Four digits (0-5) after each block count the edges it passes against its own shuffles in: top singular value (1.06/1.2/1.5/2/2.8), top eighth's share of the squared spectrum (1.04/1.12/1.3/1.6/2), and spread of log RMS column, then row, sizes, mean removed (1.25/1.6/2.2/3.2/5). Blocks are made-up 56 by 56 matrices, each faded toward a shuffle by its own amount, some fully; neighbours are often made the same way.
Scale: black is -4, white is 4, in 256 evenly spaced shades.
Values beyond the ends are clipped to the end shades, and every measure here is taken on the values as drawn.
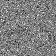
0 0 0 0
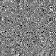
4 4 2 2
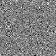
3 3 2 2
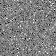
0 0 0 0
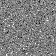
0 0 0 0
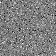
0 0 0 0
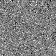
0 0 0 0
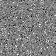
2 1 0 0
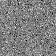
1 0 0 0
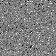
2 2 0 0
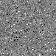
1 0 0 0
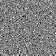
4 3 1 1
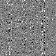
2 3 3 0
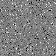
2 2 0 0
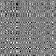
5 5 3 3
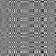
5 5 4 4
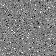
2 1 0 0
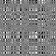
5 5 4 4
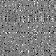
4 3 2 1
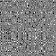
4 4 2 2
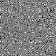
4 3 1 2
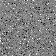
1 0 0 0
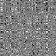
4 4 2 2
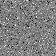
1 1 0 0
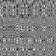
4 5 3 3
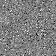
0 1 0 0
